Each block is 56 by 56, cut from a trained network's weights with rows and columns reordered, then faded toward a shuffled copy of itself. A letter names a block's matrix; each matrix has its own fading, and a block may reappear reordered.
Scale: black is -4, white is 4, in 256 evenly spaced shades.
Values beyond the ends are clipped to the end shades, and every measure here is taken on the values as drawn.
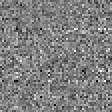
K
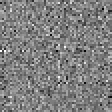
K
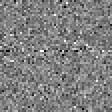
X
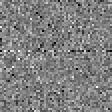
X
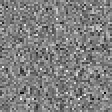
K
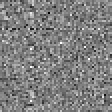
X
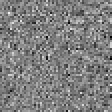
K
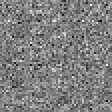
K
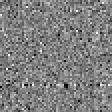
X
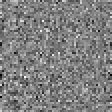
K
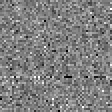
X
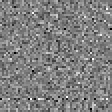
X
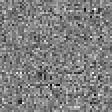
K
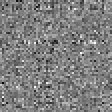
K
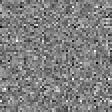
K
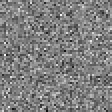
X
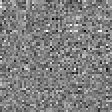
K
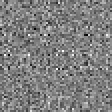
K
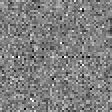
X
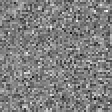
X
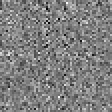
K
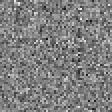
X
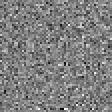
K
